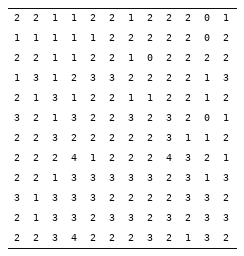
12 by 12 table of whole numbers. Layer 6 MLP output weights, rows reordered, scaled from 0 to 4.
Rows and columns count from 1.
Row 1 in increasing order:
0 1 1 1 1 2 2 2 2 2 2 2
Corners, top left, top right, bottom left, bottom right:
2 1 2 2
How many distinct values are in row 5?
3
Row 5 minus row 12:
0 -1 0 -3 0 0 -1 -2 0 1 -2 0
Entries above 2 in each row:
0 0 0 4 1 4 2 3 7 6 7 4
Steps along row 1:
same down same up same down up same same down up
